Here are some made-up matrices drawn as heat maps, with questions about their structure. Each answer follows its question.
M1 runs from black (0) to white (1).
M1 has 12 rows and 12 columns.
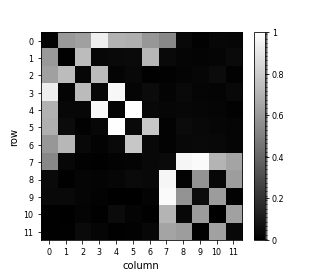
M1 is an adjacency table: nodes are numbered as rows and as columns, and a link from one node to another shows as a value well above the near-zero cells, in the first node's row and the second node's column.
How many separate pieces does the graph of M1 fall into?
1
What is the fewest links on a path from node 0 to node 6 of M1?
1
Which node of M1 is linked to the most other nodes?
node 0
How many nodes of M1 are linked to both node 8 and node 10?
3
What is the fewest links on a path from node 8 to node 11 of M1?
1
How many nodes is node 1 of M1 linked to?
3
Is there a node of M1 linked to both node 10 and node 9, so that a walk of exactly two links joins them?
yes
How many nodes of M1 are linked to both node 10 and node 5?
0
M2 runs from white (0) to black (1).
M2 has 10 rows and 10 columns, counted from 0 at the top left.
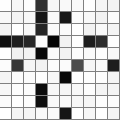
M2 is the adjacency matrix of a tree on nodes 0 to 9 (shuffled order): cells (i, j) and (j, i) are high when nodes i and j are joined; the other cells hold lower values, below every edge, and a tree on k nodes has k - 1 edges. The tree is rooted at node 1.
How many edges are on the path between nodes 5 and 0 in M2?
3
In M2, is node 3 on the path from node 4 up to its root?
yes
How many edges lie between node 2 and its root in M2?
2
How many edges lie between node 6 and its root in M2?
2
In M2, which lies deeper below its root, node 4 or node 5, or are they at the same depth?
node 4
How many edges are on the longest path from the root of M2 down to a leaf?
2
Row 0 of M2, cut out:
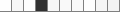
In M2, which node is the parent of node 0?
3
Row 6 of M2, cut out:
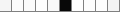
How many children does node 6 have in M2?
0
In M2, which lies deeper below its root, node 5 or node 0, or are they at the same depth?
node 0
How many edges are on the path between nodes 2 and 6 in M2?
4
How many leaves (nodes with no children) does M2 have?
7
